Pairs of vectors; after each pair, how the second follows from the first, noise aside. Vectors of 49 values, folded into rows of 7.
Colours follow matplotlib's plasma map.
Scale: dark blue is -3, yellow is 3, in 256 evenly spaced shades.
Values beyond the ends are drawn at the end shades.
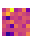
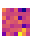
reversed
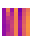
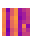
wrapped around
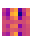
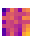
wrapped around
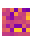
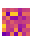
reversed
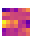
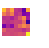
wrapped around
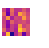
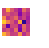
wrapped around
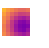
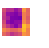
wrapped around
